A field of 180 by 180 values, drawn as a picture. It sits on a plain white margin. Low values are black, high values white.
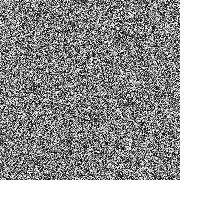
Average level on the scale: 50%. Mirror symmetry: none. Grain: fine. Odd rows or columns: none. Seam: none. Slope: none. Histogram: flat. Stripes: none.
